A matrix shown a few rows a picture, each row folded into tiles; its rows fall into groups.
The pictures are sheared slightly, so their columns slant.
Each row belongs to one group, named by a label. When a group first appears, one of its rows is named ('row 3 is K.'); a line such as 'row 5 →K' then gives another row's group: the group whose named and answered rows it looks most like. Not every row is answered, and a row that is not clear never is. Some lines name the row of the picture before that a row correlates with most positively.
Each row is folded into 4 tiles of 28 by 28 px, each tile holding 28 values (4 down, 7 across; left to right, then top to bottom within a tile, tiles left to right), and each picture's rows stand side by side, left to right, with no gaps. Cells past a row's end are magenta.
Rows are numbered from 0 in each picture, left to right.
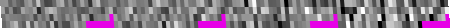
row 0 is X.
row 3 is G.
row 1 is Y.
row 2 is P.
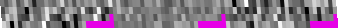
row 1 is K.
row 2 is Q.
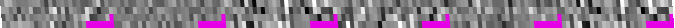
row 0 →X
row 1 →X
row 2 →Q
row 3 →G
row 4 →P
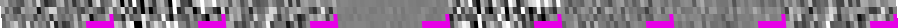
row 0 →X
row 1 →Q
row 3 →X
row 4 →Q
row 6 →P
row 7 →K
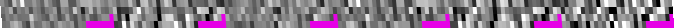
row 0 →Q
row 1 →G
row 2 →Y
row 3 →Q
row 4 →G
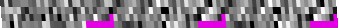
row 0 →K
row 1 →Y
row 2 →Y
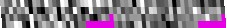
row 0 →Q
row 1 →P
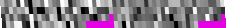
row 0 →Q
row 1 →K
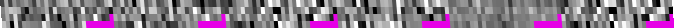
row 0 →K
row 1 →P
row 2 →Y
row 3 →Q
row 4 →P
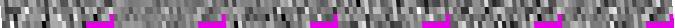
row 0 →G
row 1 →X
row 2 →K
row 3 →P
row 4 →X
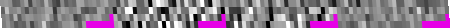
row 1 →Y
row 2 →G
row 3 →P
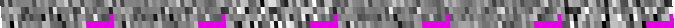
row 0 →K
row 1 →K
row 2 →Y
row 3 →K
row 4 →X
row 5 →G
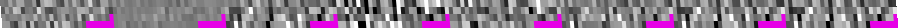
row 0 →Y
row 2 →G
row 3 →Q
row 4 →Q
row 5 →G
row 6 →G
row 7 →G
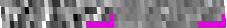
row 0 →K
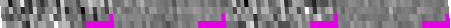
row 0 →Q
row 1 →P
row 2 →P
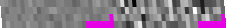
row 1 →P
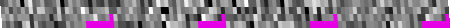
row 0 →P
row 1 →Y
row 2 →Q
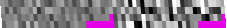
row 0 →X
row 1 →Q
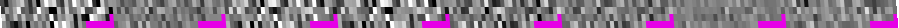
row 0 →Y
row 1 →X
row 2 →Y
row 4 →X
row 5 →X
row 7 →P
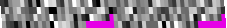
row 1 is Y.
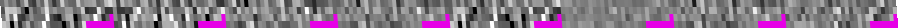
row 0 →K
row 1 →G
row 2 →P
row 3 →P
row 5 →X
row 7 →X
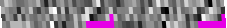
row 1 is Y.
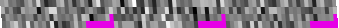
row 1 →Q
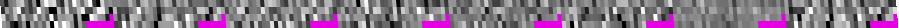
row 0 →Y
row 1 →G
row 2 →Y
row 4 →X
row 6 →P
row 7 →G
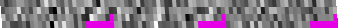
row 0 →Y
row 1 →K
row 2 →X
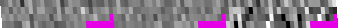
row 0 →P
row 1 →K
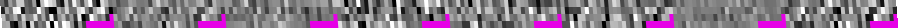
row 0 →Y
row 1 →Y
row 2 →Q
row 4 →P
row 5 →G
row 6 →K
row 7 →Y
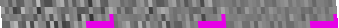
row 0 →X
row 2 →X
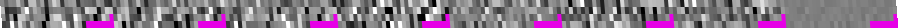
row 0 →G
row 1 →K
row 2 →G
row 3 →Y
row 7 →X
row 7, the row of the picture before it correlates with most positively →0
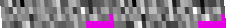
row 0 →P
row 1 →P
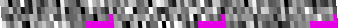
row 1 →Y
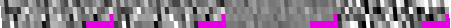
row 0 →G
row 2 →P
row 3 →Q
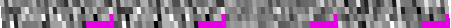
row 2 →X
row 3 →Q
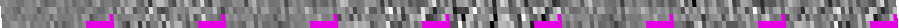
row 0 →X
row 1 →Y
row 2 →P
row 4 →G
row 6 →P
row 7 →X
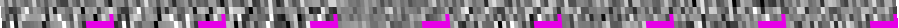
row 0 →G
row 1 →G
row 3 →X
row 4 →Y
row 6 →P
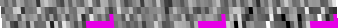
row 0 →Y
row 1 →K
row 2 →K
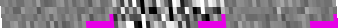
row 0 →X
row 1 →Q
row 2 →K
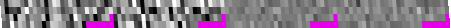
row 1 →Q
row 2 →X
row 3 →P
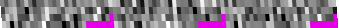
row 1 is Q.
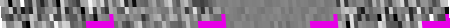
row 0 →Q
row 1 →P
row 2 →X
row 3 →K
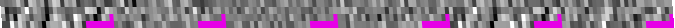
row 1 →P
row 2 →X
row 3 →K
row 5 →K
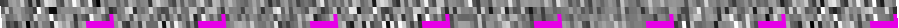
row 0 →Y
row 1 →Y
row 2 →X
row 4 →Q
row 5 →Q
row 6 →G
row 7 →Y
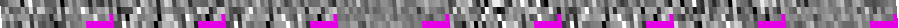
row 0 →P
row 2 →G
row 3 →Q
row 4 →Y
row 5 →G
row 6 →Q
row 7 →P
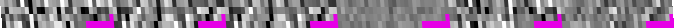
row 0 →Q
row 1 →G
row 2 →G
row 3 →K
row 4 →Q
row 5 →X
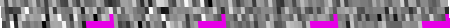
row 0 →G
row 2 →K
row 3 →K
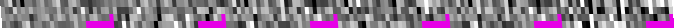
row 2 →P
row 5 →Q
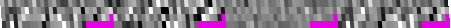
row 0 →G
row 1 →Y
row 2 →P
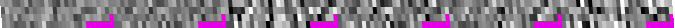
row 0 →K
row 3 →X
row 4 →Y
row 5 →Q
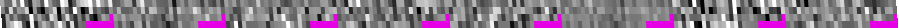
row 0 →Q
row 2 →G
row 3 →Q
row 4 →K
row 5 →P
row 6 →Q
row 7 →P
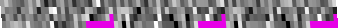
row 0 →X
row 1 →K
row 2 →K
